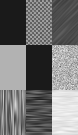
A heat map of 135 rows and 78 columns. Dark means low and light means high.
The table splits into 3 rows of 3 panels. Panel 1,1: very low, flat. Panel 1,2: middling, checkered, strong in contrast. Panel 1,3: low, slanting up to the right, faint in contrast. Panel 2,1: high, flat. Panel 2,2: very low, flat. Panel 2,3: high, fine-grained. Panel 3,1: middling, streaked downward, strong in contrast. Panel 3,2: low, streaked across. Panel 3,3: very high, streaked across, faint in contrast.
